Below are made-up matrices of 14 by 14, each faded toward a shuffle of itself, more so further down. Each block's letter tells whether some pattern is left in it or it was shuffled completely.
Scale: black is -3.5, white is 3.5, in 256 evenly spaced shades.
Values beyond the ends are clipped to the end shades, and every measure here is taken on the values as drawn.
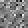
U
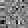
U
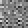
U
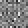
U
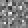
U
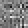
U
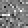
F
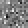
F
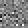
U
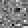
U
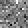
F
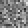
F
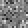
F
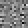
U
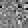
U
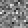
F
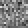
F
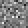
F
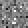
F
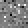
F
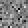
F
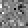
U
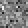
F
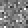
F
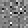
U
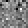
U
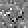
F
